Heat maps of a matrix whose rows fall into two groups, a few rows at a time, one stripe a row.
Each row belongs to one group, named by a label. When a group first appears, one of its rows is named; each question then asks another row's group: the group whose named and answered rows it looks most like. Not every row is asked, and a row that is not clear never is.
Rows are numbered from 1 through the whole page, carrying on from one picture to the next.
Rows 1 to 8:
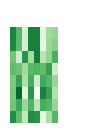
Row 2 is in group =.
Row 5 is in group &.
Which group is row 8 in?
=
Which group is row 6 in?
&
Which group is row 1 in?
=
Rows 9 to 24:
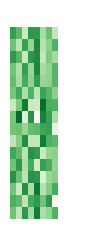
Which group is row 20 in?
&
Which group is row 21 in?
=
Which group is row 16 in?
&
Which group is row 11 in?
=
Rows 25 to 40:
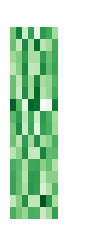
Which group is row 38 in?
=
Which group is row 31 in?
=
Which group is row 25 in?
&
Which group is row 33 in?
&
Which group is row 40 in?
=
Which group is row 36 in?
=
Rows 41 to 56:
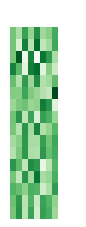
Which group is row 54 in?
=
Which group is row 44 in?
=
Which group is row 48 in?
&
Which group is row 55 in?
&
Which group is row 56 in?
&
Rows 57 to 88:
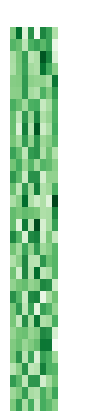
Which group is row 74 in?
=
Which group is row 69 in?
=
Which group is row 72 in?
=
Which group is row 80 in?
&
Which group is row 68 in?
&
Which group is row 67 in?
=
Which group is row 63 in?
=
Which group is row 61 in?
=
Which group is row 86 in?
=
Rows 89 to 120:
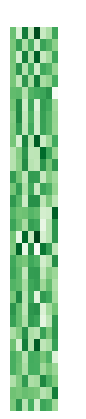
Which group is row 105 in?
=
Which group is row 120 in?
&
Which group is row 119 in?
=
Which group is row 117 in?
=
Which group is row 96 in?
&
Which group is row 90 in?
&
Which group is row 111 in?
&
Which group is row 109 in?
=
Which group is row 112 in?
=
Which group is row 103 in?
=
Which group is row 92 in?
&
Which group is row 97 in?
&
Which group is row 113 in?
=
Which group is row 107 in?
&
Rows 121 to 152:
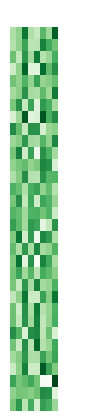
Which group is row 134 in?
=
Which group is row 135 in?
&
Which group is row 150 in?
=
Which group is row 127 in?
&
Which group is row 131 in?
&
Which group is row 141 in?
&
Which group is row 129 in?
=
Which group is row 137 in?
=
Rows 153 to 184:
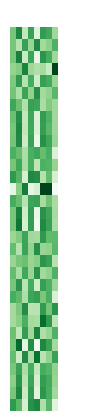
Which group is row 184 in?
=
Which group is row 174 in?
&
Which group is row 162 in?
&
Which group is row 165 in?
=
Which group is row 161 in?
&
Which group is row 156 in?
=
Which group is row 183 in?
&
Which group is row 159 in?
=
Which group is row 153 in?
&
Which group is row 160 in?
&
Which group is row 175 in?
=
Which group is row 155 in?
&
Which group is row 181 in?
&
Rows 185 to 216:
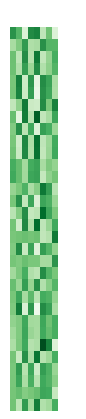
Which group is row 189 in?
&
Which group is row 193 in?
&
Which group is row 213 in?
&
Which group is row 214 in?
&
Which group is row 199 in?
&
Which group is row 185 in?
=
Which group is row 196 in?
=
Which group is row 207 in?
&
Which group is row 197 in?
=
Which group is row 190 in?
&
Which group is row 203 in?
&
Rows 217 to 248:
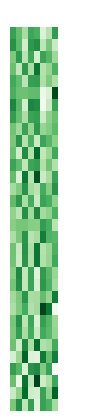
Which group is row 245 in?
=
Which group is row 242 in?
&
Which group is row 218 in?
=
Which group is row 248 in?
&
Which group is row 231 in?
&
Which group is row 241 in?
&
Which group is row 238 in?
&
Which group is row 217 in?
=
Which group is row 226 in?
&
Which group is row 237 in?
&
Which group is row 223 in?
=
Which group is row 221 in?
=
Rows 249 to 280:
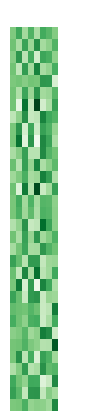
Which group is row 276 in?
&
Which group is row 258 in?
&
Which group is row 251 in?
&
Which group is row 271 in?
=
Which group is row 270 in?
&
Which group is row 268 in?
=
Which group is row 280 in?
=
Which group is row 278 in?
=
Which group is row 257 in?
&
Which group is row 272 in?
=
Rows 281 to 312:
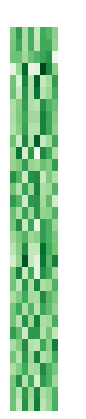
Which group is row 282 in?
&
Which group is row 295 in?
=
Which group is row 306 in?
=
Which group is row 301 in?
&
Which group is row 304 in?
&
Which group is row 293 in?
=
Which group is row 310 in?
&
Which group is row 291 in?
&
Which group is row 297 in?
&
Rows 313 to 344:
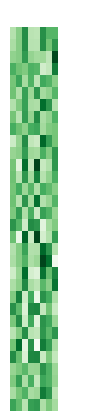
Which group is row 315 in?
=
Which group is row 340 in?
=
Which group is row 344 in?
=
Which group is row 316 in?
=
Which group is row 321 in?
=
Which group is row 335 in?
&
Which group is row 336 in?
=
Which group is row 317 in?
&
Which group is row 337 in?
&
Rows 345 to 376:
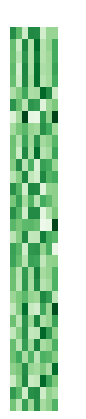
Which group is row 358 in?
=
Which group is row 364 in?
=
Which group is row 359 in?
&
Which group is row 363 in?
=
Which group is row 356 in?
&
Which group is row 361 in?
=
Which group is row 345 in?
=
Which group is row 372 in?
&
